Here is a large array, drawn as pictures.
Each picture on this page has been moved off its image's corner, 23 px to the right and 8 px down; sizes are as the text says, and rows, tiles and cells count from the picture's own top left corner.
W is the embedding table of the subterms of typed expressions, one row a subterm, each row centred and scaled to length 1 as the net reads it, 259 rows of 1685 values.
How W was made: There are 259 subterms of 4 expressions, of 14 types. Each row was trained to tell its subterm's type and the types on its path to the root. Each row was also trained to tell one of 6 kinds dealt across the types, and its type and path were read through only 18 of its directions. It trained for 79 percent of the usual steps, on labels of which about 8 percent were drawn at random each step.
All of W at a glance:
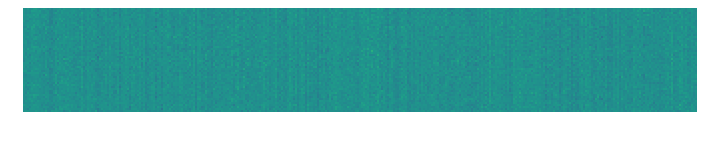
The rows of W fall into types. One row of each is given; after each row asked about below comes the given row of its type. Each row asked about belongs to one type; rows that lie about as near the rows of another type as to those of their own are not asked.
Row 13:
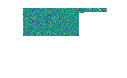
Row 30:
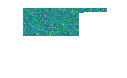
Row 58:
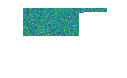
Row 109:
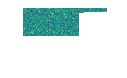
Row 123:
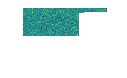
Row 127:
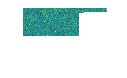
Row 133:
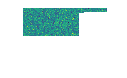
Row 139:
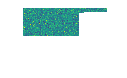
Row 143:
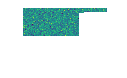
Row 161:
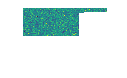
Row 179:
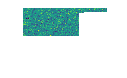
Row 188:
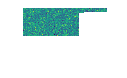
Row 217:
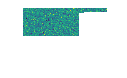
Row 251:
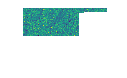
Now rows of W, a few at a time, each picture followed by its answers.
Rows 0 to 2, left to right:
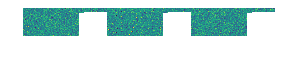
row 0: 251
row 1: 30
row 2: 251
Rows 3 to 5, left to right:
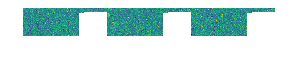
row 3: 161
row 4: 188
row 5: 13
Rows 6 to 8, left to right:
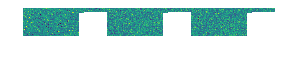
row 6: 179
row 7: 30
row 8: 188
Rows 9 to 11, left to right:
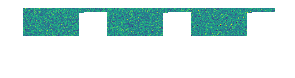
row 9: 109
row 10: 127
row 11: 58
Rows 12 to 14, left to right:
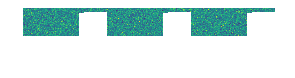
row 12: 30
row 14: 217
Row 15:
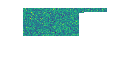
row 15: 251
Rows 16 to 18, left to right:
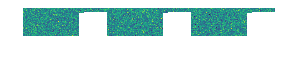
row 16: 161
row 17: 30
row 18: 133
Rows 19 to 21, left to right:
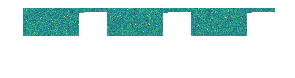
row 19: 143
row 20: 251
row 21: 30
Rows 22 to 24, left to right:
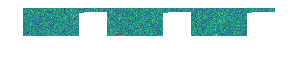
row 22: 251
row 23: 143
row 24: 188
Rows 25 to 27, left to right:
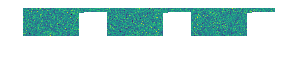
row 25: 109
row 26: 109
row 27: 179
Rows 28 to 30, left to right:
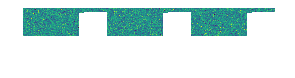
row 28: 161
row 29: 188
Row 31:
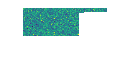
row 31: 251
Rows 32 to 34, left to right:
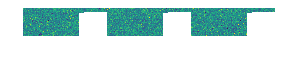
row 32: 109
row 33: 123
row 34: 58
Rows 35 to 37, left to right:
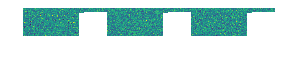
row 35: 30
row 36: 30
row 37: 143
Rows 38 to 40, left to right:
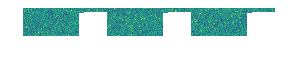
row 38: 251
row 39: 13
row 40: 161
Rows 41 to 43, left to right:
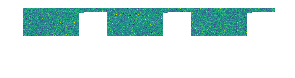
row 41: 179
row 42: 58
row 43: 161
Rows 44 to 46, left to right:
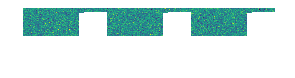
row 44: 161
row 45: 133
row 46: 133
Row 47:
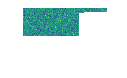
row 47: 133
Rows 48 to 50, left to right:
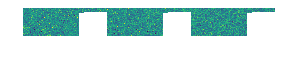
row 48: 123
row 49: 133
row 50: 217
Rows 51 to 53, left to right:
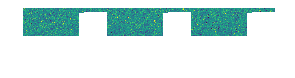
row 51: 143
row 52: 123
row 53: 179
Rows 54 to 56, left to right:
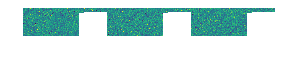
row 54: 109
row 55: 58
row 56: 133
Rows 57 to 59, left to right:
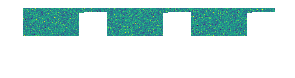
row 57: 30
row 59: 161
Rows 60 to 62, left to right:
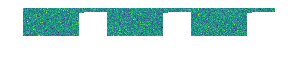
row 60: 127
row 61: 161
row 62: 58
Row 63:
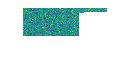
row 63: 179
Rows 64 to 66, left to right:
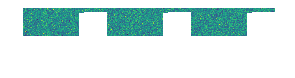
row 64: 251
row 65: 58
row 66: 13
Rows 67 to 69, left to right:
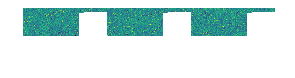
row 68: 30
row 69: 133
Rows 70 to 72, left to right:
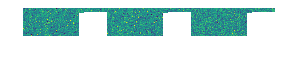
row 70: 179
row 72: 161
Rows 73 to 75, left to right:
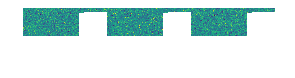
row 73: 127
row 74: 30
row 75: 30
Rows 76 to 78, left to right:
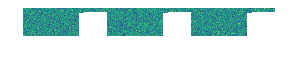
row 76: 58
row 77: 251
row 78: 161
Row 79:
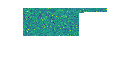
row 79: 217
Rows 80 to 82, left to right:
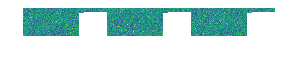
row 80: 58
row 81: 143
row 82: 58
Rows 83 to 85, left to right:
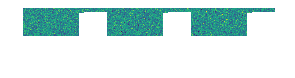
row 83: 217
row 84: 109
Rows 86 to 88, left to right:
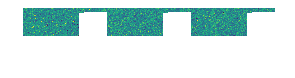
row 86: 188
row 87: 217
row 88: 251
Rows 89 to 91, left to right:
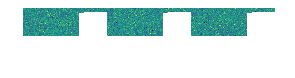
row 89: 30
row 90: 30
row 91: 58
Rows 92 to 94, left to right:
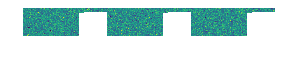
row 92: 251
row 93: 133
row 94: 123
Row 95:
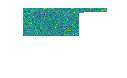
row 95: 133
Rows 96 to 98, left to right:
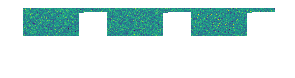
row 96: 133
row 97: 161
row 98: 179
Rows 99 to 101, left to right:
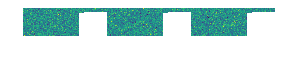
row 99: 13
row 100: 143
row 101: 139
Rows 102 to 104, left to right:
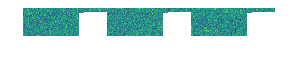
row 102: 143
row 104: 251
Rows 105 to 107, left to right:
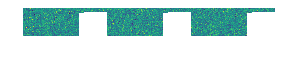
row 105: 179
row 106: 188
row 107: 143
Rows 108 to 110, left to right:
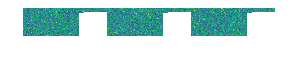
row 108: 161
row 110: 13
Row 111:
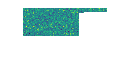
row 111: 143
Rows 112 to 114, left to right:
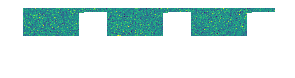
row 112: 109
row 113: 188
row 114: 109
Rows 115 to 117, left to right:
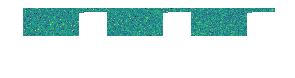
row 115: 188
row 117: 188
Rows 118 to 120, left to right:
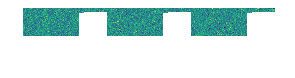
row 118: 251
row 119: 217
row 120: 13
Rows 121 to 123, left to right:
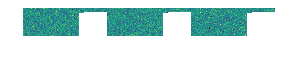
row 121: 251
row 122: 109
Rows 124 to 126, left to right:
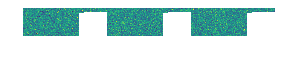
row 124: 133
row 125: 123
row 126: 30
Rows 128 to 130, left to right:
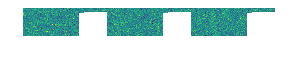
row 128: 30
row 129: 123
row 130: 251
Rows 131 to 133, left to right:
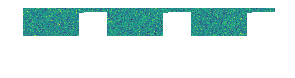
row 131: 179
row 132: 133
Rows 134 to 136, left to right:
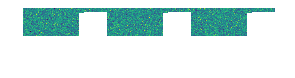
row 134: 133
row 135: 188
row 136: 109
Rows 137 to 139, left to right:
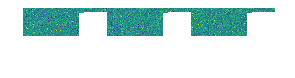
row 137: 188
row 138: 109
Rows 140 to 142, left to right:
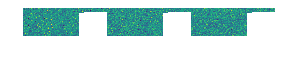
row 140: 123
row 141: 123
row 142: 127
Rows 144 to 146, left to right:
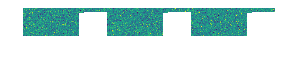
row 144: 188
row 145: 143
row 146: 179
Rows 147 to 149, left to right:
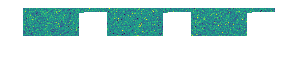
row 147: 179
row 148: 188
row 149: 179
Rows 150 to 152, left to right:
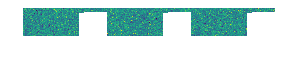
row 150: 251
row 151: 123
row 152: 161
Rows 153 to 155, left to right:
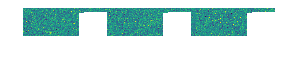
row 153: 30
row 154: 133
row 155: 109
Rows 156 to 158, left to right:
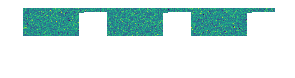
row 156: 109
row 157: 58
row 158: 217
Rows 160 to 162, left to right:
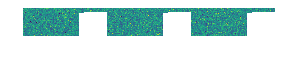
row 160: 13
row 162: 139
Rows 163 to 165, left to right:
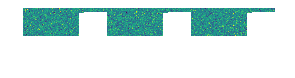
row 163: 143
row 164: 143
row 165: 133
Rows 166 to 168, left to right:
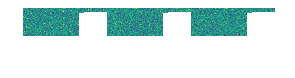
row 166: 143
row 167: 179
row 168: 109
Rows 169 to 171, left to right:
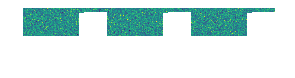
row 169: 13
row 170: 58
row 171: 161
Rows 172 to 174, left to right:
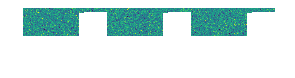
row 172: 13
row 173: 123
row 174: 58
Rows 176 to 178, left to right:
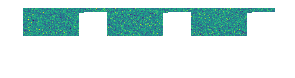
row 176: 109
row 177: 251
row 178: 30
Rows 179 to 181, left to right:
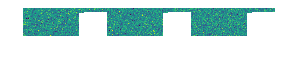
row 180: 143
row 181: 58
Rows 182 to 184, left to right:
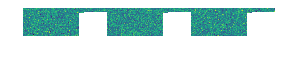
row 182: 30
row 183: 109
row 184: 123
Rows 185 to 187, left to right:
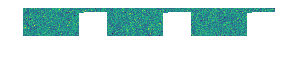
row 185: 109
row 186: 123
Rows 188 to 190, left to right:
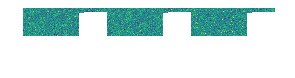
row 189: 251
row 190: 143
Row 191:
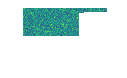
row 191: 30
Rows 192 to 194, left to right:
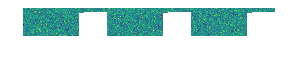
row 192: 109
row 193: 139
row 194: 161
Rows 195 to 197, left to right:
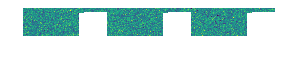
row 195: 133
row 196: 217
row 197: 13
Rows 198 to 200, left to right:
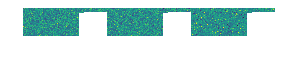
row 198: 133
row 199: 161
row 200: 127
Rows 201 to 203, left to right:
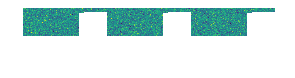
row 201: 217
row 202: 217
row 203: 13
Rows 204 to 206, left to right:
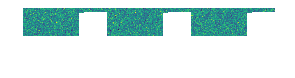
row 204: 161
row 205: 13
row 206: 251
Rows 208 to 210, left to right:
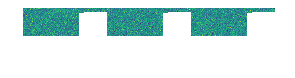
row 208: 109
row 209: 58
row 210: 188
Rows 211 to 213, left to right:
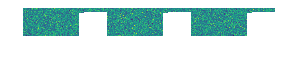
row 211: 109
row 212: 30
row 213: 133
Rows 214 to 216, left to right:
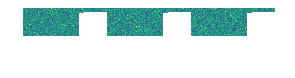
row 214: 161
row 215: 143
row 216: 13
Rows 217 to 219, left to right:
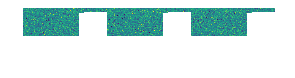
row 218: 179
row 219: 143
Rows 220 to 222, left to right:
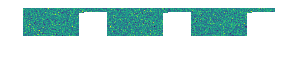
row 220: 161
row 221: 58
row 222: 133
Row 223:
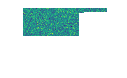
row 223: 217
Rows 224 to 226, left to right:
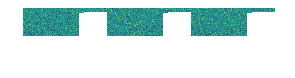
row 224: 179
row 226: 58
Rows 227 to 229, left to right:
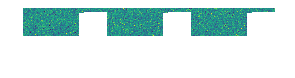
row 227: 58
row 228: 139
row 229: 161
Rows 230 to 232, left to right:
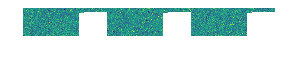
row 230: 188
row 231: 127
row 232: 188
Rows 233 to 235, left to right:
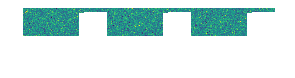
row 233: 30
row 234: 139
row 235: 188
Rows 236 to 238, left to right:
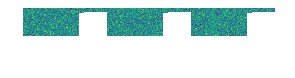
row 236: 217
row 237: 127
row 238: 251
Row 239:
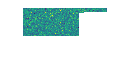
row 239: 179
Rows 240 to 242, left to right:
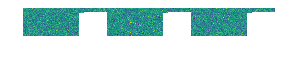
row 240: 143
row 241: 217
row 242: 109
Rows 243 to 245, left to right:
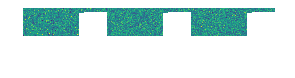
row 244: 251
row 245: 30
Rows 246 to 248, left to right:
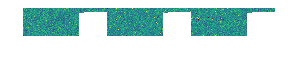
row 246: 251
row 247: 109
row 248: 139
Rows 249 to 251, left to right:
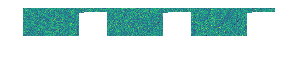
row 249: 161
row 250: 161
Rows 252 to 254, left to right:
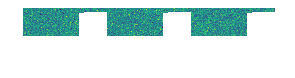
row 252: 13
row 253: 179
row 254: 188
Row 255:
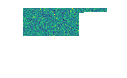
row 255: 13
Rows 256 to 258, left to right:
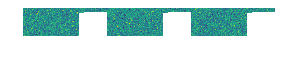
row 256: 188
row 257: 179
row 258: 143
